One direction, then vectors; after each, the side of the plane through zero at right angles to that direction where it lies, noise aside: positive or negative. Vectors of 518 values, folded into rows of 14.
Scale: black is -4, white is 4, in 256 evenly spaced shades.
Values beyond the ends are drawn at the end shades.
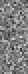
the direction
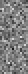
positive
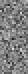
negative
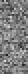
negative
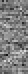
negative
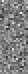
negative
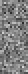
negative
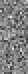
negative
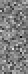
negative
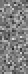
positive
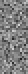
negative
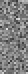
negative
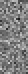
positive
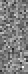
positive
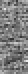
negative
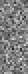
positive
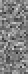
negative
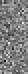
positive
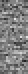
positive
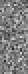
positive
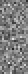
positive
